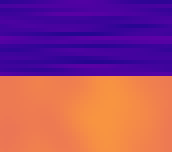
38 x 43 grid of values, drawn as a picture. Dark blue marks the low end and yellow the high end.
It is made of 2 by 1 panels. Panel 1,1: very low, streaked across, faint in contrast. Panel 2,1: high, smooth, faint in contrast.
